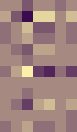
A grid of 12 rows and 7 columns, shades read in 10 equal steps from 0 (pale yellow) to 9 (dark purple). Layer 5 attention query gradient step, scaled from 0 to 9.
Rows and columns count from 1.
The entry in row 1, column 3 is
6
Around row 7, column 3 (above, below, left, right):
5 4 3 7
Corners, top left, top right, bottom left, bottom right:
4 4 5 5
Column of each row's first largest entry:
3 3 4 1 3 3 5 1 3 3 7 1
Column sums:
51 51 54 50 50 50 52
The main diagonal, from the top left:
4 6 2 5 3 4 7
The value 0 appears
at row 7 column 3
